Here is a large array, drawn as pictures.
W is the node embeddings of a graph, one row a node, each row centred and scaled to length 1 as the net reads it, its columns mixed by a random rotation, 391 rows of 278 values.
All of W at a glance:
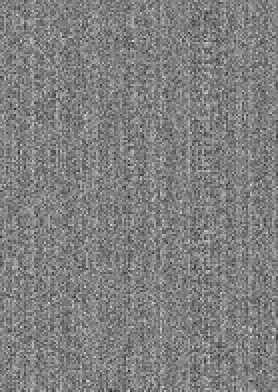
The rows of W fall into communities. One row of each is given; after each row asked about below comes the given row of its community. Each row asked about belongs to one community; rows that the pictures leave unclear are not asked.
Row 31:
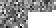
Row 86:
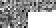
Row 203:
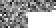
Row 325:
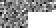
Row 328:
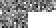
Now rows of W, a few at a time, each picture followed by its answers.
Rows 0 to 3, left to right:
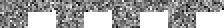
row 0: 328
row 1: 203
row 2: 203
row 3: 31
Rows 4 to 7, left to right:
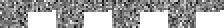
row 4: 86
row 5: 325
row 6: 86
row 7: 325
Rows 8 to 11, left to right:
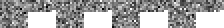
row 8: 325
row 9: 86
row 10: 203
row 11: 31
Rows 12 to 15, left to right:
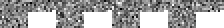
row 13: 203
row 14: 31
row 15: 328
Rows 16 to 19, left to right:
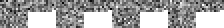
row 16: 31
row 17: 203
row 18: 325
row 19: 203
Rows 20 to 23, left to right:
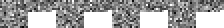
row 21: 325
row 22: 325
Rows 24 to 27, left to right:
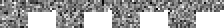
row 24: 203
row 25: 31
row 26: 203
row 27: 325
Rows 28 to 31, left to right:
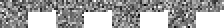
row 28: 31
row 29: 325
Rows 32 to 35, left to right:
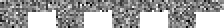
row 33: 328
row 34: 325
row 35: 86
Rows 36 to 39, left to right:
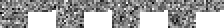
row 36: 325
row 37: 31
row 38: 86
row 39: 86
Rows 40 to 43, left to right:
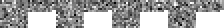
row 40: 203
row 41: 203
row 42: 86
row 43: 86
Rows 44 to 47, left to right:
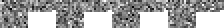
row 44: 31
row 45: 86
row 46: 86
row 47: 325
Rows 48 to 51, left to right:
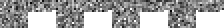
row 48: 328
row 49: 325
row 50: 203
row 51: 31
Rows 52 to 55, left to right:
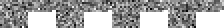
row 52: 31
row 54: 86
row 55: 31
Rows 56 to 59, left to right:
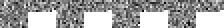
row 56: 328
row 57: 86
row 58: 203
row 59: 86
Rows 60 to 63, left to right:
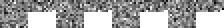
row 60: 203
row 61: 328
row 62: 203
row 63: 31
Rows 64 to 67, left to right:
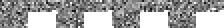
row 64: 86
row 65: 86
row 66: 325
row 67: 325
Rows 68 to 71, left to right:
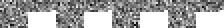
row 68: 203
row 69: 328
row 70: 31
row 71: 203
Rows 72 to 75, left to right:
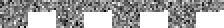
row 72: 86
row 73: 86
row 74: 31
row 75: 86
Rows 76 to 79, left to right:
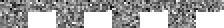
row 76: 31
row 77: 325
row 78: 203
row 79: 31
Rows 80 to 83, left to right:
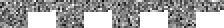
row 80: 86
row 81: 325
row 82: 328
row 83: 86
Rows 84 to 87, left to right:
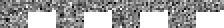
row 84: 31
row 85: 203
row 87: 325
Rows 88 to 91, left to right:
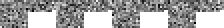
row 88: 328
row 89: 31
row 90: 325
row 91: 203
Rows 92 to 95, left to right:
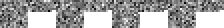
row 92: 86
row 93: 86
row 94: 203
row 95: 86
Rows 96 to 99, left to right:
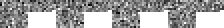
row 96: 203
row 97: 86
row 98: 203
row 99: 325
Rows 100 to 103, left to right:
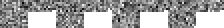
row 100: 203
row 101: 31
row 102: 31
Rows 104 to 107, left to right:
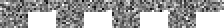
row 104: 31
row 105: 86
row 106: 325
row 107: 86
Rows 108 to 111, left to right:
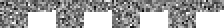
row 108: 328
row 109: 86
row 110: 203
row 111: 31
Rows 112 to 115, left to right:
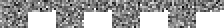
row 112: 31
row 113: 31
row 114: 328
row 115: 328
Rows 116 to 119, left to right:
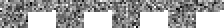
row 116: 328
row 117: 86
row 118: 86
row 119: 31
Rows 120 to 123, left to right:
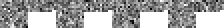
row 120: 31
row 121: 325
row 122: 86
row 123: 203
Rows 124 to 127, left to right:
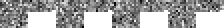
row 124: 86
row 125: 31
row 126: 86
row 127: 328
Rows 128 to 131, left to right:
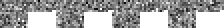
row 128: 86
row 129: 325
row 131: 31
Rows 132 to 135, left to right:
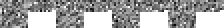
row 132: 31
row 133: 203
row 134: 328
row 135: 325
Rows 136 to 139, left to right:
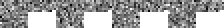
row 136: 328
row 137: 31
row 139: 86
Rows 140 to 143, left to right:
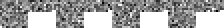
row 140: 325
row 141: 31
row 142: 31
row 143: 325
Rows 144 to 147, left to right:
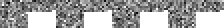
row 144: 203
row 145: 203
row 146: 325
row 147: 86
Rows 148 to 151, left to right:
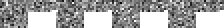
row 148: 86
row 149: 31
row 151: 203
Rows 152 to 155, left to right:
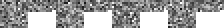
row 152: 203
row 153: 203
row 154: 31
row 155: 203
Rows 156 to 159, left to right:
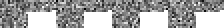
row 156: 86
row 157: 325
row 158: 328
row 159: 203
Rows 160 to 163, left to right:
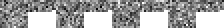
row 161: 31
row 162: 86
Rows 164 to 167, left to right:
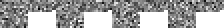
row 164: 325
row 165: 86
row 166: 203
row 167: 203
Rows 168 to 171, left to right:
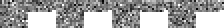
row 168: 203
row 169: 31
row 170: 31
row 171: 86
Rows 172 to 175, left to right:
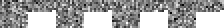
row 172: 203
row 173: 86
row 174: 328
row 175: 31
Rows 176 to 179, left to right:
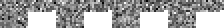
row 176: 86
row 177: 31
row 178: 203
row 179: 31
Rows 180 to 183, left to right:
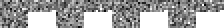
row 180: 325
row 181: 325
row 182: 328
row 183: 325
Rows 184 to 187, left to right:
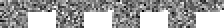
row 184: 328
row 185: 31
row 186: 31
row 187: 203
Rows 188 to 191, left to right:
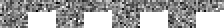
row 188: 325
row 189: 86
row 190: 31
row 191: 328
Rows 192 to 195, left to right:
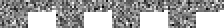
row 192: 328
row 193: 325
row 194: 328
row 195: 325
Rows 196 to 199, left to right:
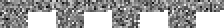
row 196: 325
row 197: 325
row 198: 86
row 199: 325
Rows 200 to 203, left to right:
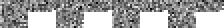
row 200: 31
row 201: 86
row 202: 325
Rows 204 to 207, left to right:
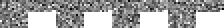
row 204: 203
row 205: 328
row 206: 86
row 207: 325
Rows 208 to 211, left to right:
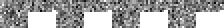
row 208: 31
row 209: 86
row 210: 86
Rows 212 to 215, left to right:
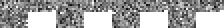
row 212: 86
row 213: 31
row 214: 328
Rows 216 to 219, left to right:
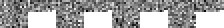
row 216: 328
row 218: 325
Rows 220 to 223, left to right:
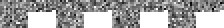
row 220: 325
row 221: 203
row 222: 325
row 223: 203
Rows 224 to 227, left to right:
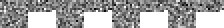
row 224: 325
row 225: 325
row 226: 328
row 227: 31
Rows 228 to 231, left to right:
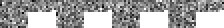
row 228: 203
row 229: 325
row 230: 86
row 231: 86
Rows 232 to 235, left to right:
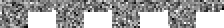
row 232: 31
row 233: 86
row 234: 203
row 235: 325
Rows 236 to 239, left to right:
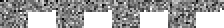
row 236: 31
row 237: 325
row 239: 31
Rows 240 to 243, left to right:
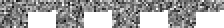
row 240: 86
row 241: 86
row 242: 325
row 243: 86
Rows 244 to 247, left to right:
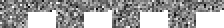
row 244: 328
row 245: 31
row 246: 31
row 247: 328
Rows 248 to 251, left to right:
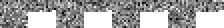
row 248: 325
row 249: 203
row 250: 328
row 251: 86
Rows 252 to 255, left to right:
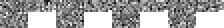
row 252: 31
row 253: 328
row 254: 86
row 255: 325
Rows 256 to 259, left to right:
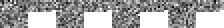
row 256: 86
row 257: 325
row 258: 325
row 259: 31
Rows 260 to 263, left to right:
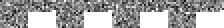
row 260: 31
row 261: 325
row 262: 325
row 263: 31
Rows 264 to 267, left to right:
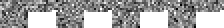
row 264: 31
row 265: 325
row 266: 31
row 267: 31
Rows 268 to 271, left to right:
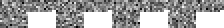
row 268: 203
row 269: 203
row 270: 86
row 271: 325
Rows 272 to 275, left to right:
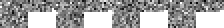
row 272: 31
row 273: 86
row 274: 31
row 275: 203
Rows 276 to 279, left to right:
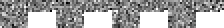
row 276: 328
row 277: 325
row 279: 328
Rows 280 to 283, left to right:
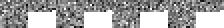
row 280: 325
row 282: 328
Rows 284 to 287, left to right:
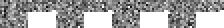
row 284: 203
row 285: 86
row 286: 328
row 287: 86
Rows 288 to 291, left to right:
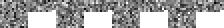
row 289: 31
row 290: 86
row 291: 31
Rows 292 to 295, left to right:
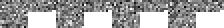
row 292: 325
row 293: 328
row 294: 203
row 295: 203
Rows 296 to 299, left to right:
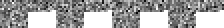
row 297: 86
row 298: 325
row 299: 325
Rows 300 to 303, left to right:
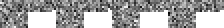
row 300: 31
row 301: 31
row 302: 203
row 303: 325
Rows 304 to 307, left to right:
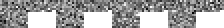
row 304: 328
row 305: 203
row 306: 203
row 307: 325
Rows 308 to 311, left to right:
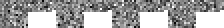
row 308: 328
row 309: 325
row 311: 325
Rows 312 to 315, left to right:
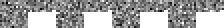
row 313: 328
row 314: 325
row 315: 328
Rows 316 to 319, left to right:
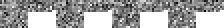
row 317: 325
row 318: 31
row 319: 203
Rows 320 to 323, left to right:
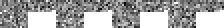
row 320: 328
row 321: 203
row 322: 328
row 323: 31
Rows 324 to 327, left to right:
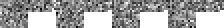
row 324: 31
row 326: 203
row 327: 203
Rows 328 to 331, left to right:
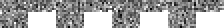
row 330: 86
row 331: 328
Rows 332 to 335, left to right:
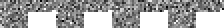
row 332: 325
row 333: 328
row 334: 325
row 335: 31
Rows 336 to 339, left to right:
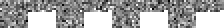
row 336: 328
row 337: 328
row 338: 31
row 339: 325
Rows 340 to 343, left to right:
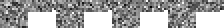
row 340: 31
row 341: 328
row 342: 86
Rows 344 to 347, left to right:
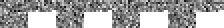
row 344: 31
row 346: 86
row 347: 86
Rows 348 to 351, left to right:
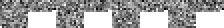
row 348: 325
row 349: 31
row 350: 325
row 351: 203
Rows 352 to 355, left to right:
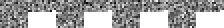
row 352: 328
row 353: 328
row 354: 86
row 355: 86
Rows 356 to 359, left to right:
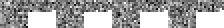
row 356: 31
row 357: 325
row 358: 203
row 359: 31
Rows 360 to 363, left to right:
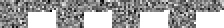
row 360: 328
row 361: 31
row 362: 86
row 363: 31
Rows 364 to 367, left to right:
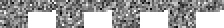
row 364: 325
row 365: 203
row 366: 325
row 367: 31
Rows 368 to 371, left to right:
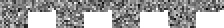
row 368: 31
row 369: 203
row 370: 325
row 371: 325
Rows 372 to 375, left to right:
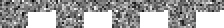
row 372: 325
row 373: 203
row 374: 203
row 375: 31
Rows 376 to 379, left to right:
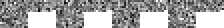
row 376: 86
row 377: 203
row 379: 203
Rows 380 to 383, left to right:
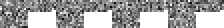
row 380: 31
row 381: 325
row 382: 86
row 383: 203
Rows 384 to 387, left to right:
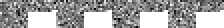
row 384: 86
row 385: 325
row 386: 325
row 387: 203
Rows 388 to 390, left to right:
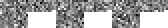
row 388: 86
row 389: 86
